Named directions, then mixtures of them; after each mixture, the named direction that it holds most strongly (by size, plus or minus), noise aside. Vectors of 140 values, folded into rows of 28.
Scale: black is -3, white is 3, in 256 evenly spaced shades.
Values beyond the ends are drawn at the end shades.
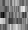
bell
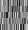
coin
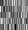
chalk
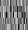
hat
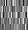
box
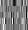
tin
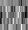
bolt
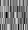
hat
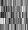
chalk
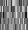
box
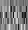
hat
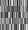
coin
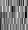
bolt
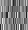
coin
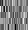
chalk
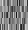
coin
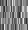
chalk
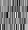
coin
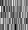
chalk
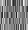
coin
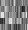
bell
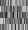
hat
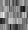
bell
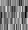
bolt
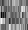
bell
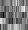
bell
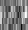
bolt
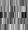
bolt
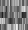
bell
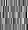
box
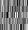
coin
